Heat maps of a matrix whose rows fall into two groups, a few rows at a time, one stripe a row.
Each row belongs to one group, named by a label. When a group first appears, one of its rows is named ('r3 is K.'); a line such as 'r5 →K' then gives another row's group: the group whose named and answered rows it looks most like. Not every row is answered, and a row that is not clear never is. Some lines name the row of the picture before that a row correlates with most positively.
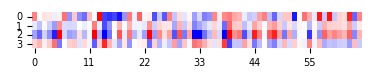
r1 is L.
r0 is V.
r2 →L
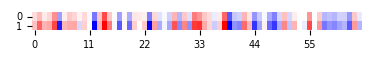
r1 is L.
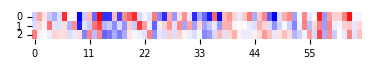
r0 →V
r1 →V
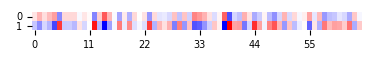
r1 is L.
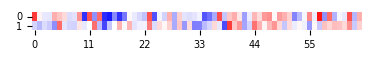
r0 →V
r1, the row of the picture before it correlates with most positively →1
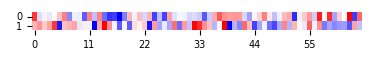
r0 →V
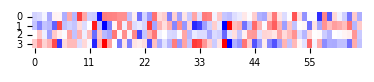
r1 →L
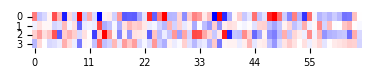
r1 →V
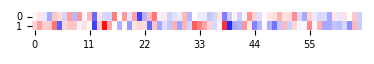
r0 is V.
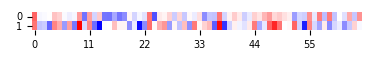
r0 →V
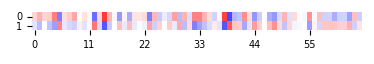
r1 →L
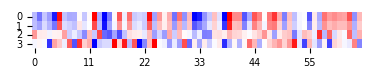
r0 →L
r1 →L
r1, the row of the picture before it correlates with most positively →1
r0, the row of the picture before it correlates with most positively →1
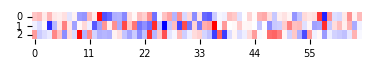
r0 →V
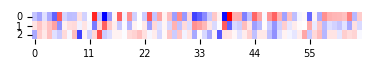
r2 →V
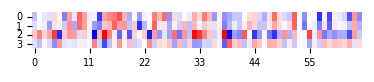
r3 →L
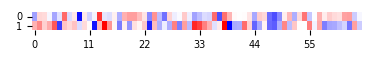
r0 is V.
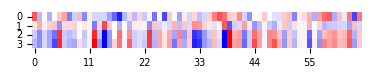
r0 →V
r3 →L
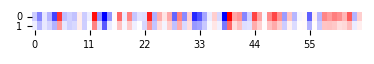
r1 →L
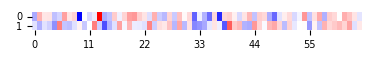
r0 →V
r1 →L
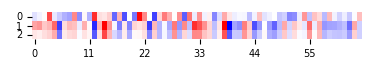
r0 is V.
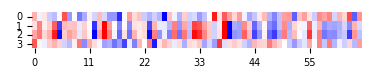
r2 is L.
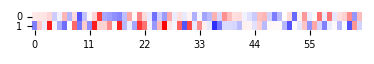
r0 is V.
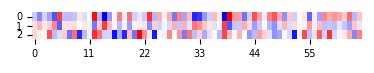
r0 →L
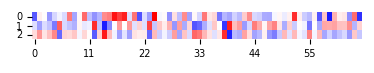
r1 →L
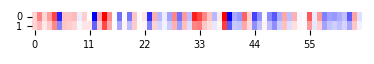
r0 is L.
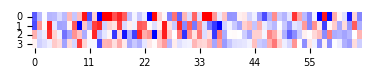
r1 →V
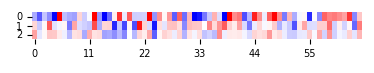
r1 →V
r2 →V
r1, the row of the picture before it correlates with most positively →2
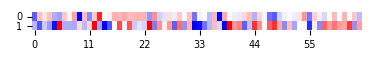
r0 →V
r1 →L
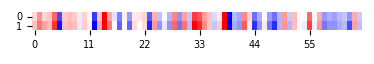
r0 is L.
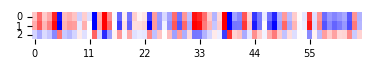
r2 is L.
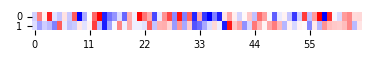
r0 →V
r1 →L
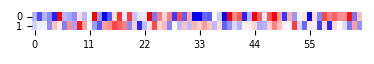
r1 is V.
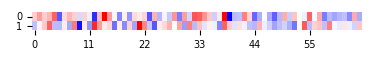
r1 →V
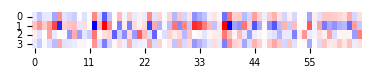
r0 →L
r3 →L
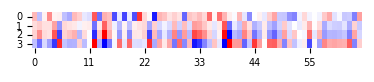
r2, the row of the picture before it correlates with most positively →1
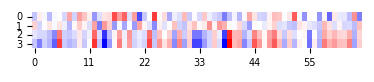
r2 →L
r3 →L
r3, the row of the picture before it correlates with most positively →3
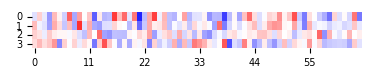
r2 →V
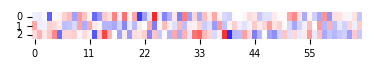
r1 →V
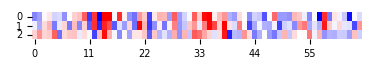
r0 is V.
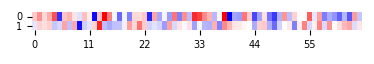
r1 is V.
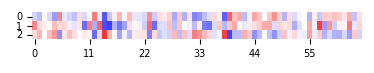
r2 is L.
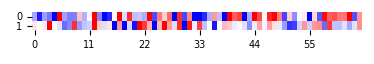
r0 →L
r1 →V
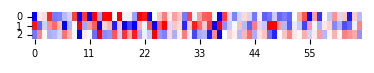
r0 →V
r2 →V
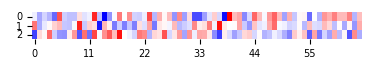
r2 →V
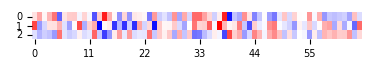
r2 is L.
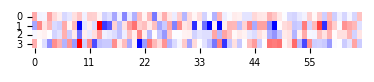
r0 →V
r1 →V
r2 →V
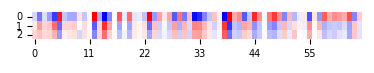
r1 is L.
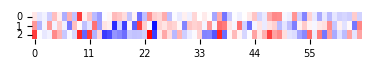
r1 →V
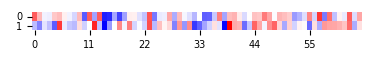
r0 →V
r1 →L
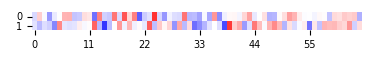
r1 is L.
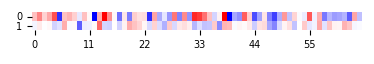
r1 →V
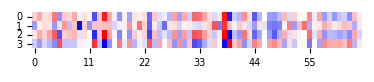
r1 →V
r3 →L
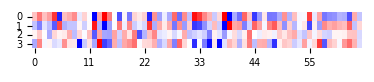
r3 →V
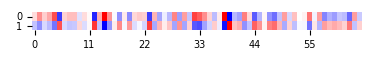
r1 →L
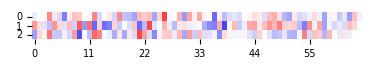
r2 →V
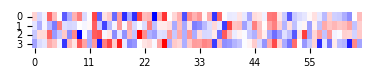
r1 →L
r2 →V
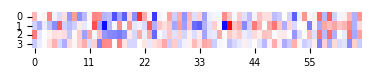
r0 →V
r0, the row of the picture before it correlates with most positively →2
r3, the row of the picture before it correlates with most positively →3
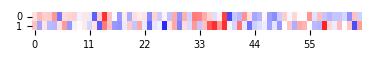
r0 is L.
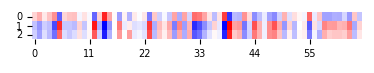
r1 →L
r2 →L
